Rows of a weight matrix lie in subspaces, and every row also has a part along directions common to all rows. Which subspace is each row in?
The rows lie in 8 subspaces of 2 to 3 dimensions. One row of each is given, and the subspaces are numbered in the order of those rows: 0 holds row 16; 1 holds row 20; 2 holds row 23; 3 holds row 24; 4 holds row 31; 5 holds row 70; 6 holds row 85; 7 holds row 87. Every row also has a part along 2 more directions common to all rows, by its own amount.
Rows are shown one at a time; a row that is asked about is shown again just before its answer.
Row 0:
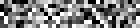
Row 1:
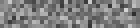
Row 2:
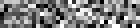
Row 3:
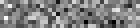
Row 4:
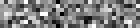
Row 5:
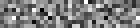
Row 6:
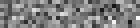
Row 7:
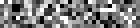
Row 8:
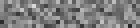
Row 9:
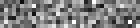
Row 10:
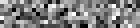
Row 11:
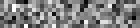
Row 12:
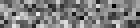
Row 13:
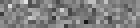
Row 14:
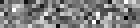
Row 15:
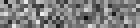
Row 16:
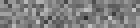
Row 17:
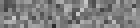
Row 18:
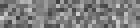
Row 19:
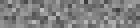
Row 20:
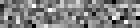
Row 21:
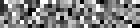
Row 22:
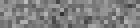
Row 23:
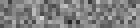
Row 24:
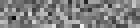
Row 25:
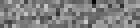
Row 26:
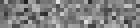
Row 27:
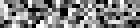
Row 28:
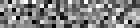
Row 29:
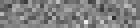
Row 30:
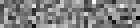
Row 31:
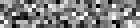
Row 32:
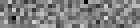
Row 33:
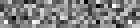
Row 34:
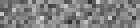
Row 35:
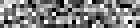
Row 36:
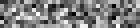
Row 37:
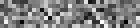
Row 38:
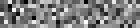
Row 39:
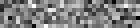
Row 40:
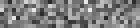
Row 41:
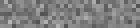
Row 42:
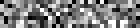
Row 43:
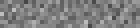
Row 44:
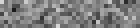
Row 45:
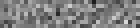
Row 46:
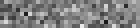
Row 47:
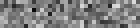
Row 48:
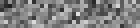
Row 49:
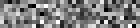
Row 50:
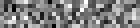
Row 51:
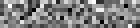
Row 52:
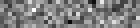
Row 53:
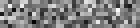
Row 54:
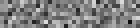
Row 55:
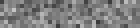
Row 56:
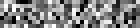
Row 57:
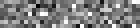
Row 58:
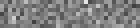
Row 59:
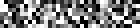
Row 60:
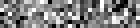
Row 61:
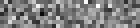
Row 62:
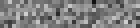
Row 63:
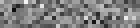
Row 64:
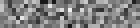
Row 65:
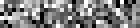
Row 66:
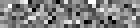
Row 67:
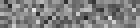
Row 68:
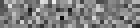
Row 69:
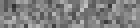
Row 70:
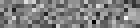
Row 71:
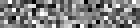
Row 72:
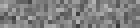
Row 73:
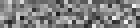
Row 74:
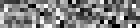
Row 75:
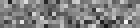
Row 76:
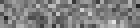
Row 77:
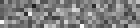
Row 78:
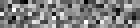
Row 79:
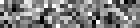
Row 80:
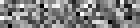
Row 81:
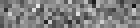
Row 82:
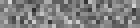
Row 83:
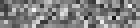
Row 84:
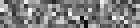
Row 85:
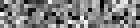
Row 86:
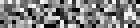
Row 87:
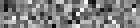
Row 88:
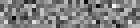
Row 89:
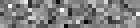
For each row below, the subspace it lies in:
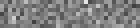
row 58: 3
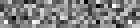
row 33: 4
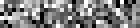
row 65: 5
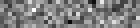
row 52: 6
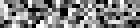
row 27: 4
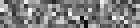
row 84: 6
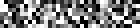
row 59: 6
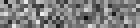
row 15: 0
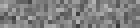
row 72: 7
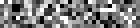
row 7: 5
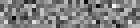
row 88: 4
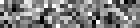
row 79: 5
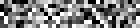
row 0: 2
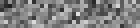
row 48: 7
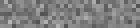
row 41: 0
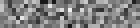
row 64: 6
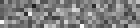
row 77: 3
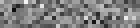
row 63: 5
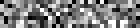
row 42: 2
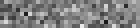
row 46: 3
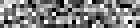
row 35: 1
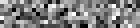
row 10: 4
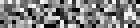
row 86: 3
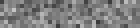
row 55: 5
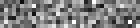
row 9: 1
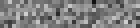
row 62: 1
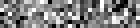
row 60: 6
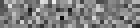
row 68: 6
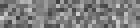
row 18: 7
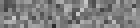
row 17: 7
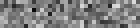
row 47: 7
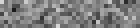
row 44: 5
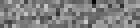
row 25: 1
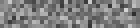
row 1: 1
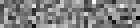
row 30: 1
